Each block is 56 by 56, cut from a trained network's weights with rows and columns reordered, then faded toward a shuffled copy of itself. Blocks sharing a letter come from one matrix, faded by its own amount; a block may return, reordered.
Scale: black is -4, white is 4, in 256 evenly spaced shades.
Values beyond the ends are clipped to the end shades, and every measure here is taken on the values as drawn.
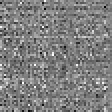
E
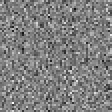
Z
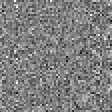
Z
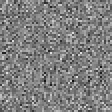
Z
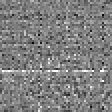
E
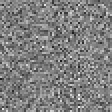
Z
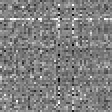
E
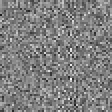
Z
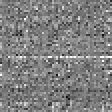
E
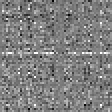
E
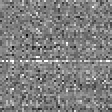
E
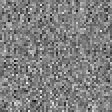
Z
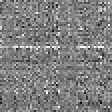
E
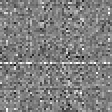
E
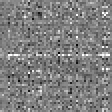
E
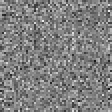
Z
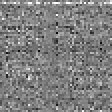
E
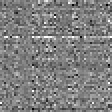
E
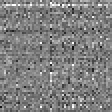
E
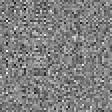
Z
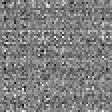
E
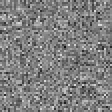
Z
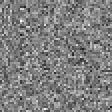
Z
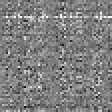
E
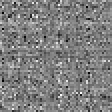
E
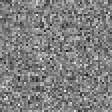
Z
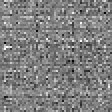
E
